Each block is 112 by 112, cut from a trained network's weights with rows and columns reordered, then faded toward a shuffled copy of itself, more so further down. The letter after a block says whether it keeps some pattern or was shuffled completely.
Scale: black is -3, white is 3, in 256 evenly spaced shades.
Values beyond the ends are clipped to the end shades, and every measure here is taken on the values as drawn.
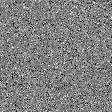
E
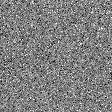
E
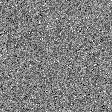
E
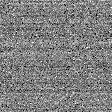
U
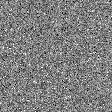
U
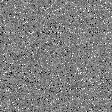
U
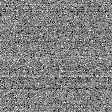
U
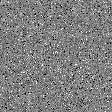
E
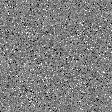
E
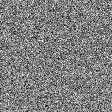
U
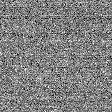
U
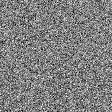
U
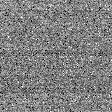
U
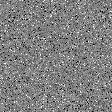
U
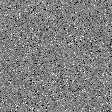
E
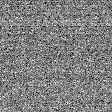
U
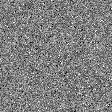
U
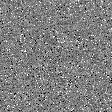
E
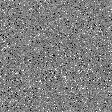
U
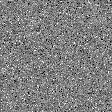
E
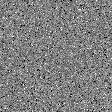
E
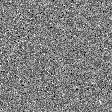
E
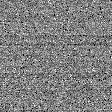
U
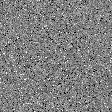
E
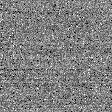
U
